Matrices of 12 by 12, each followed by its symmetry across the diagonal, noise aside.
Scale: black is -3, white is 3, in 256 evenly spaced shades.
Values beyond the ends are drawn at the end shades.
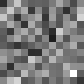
symmetric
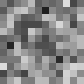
symmetric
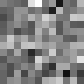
neither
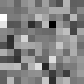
neither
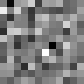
antisymmetric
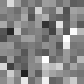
neither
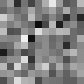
antisymmetric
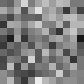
antisymmetric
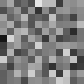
antisymmetric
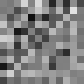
symmetric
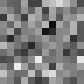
neither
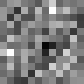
symmetric
